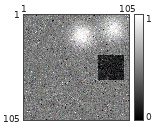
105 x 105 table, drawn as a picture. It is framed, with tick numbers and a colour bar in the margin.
An odd patch, lower than its surroundings, sits in the middle right. Neither half mirrors the other. There are two bumps. Overall the values sit about 50% of the way up the scale.
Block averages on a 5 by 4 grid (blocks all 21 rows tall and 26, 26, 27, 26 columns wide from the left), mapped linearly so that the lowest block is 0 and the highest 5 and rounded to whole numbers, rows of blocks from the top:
3345
3343
3320
3332
3333
